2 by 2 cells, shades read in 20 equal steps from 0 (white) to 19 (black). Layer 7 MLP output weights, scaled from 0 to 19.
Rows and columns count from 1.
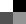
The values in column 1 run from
0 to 13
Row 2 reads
13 8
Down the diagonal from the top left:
0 8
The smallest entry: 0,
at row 1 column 1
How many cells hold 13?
1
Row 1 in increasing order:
0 19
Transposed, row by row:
0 13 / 19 8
